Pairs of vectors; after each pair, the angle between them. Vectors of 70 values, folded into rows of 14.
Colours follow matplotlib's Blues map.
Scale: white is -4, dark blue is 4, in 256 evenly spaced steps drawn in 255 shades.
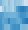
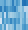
partly opposed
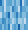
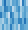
nearly opposite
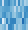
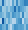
nearly opposite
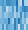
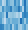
orthogonal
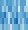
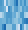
orthogonal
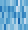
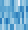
partly aligned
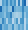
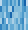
nearly parallel
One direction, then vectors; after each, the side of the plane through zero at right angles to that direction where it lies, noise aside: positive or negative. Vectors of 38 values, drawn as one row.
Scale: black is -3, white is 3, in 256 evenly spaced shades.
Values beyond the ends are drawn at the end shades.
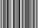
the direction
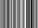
positive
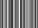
negative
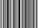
positive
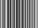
positive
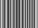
positive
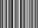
negative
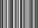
negative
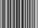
positive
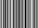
positive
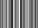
negative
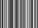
negative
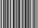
positive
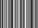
negative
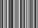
negative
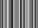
negative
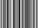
positive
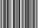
positive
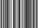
positive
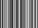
negative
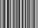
positive
